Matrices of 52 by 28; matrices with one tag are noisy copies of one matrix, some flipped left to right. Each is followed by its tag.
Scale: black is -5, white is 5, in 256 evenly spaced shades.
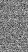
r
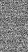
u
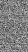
r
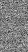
u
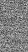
u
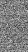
r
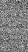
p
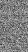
r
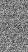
r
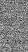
u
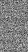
u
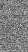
r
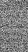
p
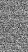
r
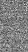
u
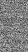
u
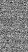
u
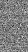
r
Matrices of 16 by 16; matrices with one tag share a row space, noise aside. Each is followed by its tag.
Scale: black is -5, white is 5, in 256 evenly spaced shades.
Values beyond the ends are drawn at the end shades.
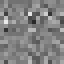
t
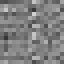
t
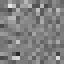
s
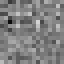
s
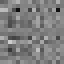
s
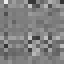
t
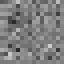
s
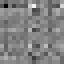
t
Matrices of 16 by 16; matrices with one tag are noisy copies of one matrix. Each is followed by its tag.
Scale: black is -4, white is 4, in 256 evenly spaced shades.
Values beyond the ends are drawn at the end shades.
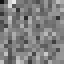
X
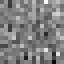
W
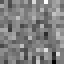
W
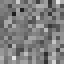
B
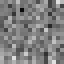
B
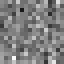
B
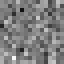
B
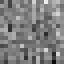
W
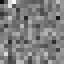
X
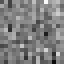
W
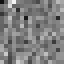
X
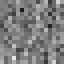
B
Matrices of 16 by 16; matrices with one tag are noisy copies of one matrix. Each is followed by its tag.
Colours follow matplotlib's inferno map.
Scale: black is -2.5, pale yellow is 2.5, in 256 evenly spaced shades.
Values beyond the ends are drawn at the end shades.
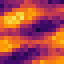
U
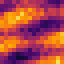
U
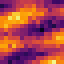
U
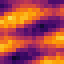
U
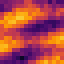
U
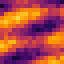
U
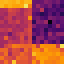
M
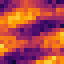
U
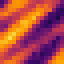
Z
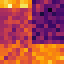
M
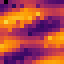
U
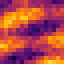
U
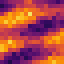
U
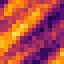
Z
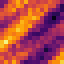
Z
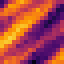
Z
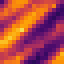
Z
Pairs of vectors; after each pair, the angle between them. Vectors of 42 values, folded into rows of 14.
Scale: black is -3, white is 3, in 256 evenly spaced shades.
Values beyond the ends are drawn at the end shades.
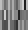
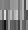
partly aligned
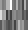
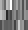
nearly parallel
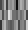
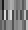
partly aligned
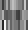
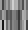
nearly parallel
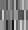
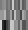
orthogonal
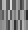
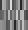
nearly parallel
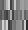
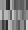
nearly opposite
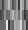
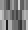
nearly opposite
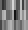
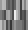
nearly opposite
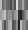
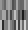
partly aligned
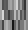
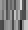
partly aligned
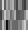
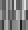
partly opposed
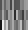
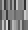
partly aligned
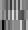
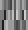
partly aligned
